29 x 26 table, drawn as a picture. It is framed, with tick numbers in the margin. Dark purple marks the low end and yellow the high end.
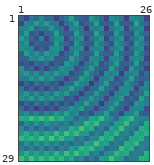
A horizontal seam about 70% of the way down splits the table, and the bottom part is higher. No single row or column stands out from its neighbours. The halves do not mirror each other. Overall the values sit about 40% of the way up the scale. Concentric rings centre on the top left.
